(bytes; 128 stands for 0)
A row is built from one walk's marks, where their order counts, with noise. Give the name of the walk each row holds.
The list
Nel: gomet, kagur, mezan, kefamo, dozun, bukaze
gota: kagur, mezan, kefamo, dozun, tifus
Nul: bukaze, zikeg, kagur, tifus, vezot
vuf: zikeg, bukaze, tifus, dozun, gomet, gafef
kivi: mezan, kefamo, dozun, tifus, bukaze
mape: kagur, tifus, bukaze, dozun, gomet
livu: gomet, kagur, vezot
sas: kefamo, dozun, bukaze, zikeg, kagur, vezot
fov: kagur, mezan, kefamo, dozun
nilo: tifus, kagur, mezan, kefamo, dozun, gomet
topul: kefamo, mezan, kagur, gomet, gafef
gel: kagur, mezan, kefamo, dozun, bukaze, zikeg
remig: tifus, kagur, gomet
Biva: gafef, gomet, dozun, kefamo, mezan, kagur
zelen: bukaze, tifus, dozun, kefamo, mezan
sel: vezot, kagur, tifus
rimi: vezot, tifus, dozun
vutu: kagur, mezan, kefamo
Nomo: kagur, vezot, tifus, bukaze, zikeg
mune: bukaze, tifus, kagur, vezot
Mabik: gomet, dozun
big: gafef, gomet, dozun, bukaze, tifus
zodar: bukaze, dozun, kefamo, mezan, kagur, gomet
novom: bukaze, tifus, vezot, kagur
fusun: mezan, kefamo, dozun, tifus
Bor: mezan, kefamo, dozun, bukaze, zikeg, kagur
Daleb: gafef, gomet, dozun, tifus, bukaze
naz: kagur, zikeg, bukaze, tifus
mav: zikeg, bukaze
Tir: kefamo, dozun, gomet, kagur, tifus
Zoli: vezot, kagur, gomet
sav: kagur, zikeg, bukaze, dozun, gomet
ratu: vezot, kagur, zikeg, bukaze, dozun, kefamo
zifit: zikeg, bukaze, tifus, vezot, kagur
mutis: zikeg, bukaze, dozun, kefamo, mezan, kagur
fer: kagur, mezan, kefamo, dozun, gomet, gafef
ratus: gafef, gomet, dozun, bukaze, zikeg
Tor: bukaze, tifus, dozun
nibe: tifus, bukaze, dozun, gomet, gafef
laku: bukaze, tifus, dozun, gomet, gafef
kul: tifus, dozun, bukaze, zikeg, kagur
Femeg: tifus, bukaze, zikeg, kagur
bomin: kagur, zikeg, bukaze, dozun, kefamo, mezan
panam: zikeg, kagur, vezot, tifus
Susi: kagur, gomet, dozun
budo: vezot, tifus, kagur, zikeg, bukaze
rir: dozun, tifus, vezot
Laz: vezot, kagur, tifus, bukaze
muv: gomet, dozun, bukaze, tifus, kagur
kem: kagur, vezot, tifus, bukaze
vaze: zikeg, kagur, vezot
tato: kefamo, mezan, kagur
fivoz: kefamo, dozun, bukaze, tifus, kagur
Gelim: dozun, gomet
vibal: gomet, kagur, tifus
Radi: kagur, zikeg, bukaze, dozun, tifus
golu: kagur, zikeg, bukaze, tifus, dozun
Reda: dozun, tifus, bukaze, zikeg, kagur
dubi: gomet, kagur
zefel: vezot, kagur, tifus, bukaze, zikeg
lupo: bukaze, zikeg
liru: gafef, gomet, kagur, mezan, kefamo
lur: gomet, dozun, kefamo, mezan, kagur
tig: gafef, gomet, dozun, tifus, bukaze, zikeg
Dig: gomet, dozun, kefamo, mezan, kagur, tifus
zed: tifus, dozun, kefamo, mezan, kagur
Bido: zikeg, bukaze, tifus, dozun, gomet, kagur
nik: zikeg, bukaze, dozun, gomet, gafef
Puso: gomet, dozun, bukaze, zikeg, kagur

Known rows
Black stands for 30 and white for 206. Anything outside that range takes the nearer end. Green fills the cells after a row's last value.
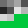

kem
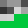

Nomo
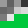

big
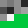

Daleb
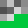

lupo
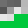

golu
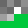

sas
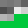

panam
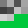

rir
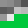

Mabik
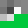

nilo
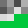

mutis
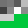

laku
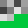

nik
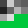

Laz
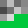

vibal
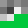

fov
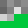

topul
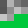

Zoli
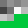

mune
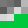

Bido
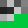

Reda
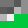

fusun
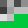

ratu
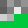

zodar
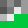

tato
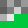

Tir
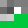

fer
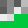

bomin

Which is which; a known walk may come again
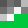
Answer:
zed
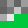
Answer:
Tir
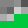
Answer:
Susi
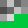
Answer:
vibal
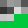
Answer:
Nomo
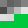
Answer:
budo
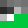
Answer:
kivi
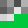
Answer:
mutis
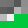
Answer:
fusun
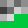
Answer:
dubi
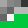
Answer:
ratus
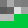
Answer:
livu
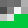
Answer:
Tor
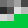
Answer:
kem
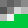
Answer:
rimi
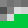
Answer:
muv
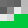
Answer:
golu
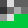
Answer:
zefel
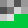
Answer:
mav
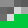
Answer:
Puso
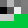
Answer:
nibe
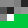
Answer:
tig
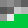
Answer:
Mabik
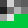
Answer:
Laz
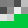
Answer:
vuf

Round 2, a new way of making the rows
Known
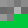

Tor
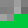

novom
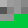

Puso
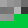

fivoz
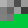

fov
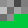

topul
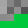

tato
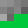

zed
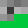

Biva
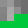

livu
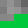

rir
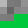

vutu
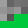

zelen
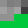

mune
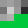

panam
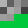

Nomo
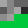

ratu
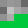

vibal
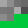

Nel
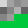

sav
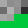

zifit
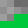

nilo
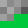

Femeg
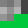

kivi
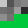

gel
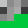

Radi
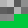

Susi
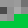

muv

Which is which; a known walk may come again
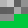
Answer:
Susi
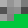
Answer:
kul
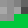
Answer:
mune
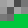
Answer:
fer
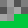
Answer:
rimi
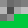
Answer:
liru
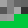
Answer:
ratu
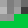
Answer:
Bor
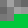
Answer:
nibe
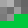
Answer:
nik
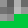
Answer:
tig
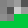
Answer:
Daleb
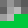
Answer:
sel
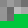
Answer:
laku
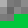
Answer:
vutu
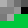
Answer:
sas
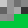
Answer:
golu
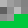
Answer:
mape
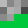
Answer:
naz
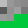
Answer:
Puso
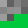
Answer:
zelen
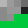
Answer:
mav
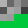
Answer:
Nomo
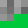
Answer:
lupo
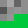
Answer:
Mabik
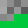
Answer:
tato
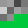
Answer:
topul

